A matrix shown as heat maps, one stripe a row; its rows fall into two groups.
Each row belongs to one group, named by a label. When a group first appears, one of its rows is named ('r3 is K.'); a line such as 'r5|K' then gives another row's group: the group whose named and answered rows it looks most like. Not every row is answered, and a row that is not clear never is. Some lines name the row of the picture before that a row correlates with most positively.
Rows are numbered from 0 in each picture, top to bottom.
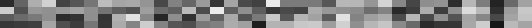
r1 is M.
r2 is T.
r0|T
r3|T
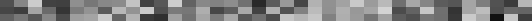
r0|T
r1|T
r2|T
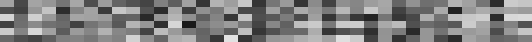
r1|T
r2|M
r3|T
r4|M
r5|T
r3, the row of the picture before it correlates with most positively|2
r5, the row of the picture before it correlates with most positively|2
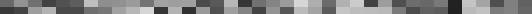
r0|T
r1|T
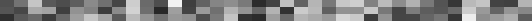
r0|T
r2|T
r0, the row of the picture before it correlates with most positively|1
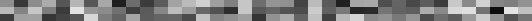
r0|M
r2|T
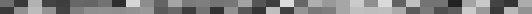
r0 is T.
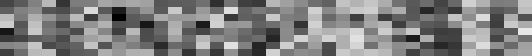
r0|T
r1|T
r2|M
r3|M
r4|T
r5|T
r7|T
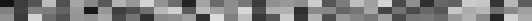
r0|T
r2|M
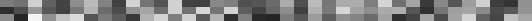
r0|T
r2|M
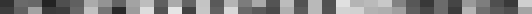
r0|T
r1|T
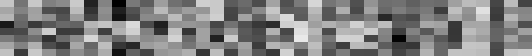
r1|M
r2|M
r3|T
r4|T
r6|M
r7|M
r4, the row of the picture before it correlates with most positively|1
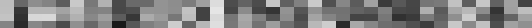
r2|M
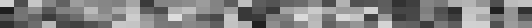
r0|M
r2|T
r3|T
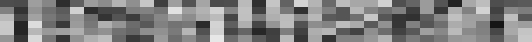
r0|T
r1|M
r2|M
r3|M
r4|M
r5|M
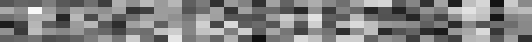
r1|M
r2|M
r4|M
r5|T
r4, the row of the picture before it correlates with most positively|1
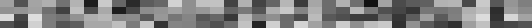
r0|M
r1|M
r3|T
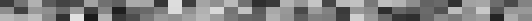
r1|M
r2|M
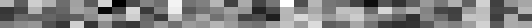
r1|T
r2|T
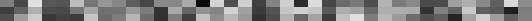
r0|M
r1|T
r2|T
